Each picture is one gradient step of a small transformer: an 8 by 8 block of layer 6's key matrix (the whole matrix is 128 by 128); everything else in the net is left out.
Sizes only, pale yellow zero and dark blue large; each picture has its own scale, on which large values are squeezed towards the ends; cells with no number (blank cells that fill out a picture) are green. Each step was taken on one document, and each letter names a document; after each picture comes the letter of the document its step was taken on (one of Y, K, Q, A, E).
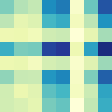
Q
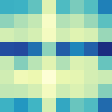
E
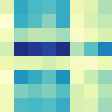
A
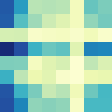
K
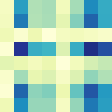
K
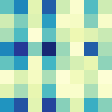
E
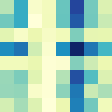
A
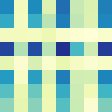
Q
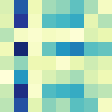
K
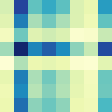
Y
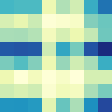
E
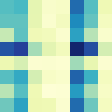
A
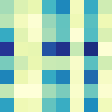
A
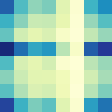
E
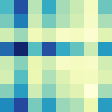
E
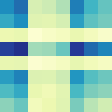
Q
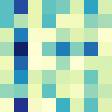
Y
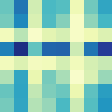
K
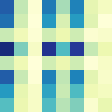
Q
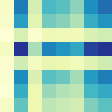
Q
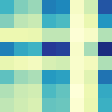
Q
